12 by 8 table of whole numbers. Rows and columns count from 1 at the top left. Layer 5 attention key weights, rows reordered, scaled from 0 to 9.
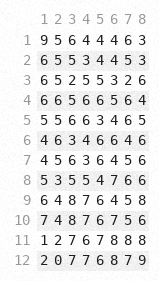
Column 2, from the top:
5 5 5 6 5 6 5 3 4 4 2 0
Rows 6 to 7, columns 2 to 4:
6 3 4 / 5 6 3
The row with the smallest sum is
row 3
